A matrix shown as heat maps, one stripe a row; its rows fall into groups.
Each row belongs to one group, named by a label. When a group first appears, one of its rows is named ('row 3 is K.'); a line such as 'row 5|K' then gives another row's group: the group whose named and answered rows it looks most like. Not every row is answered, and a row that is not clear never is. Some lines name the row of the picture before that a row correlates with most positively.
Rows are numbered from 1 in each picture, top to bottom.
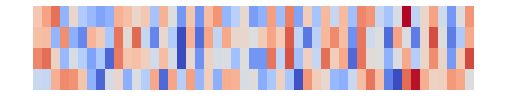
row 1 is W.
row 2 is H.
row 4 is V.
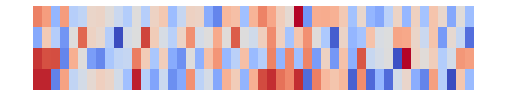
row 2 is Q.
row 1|H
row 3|W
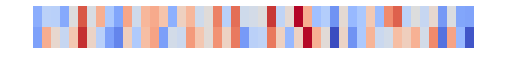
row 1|Q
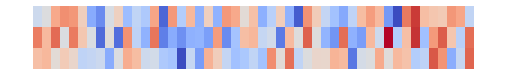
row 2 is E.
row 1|V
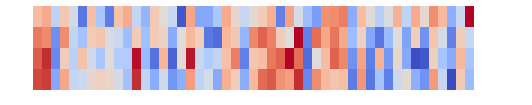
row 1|H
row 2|H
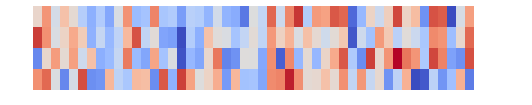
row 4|W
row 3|E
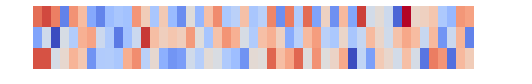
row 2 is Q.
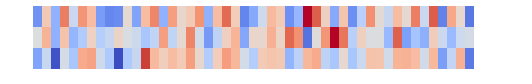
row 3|Q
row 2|H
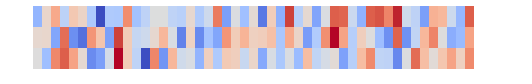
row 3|V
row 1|E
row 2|H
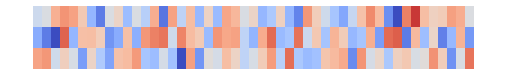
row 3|H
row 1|V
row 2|Q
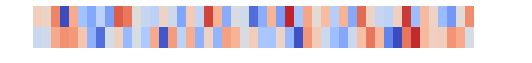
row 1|W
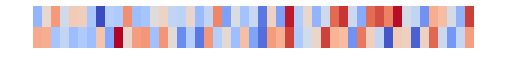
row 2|W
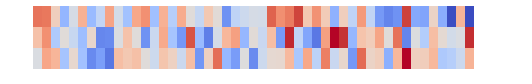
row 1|W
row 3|W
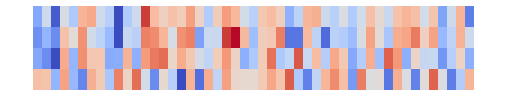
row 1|Q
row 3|Q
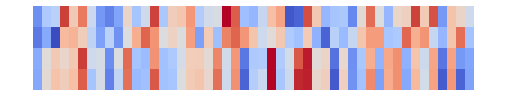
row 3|Q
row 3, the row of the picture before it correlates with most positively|3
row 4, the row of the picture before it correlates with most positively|3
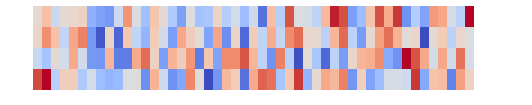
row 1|E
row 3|V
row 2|E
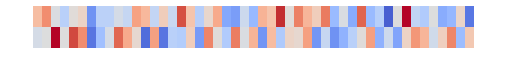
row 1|W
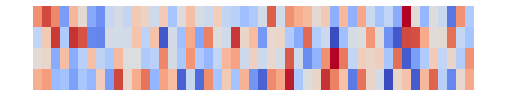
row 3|H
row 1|W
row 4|W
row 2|V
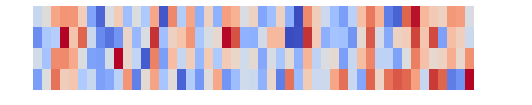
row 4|E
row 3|V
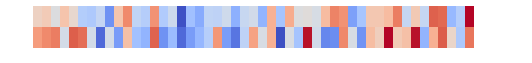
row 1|E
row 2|E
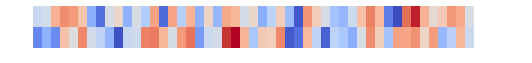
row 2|Q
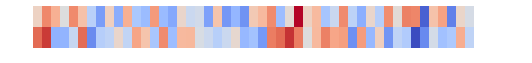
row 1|E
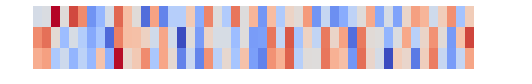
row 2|W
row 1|V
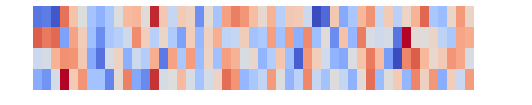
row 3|V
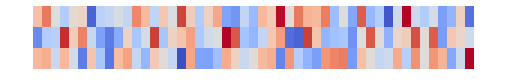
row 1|W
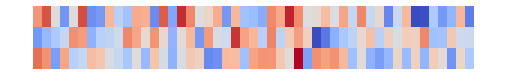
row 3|H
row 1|W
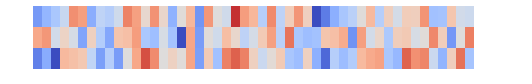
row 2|H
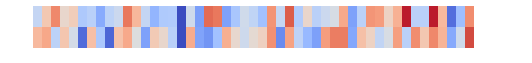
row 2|H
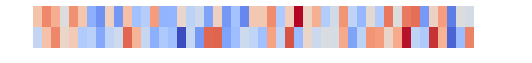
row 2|E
